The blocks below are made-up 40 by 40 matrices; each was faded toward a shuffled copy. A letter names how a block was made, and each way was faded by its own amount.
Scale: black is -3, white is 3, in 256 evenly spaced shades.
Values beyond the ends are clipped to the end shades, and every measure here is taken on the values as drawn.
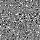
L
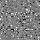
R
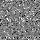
L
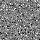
L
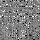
R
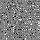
R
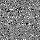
L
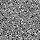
L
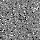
L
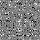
R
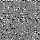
R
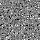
L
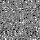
R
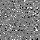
R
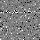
R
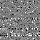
R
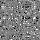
R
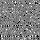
R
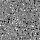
L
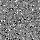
L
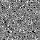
L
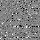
R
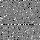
R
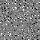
R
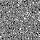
L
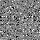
R
